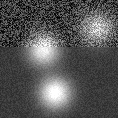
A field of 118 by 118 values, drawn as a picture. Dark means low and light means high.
Odd rows or columns: none. Bumps: three. Seam: horizontal, 40% of the way down, the bottom part calmer. Slope: none.
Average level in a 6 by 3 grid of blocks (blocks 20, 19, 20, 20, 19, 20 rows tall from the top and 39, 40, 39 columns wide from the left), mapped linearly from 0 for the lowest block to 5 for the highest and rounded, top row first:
0 0 1 | 0 1 4 | 2 3 1 | 1 2 0 | 0 5 0 | 0 3 0
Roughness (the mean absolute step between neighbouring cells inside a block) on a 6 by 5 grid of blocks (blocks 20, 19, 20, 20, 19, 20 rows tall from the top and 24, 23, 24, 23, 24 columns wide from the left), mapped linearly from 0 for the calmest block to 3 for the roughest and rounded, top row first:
3 3 3 3 3 / 3 3 3 3 3 / 1 1 1 1 1 / 0 0 0 0 0 / 0 0 0 0 0 / 0 0 0 0 0
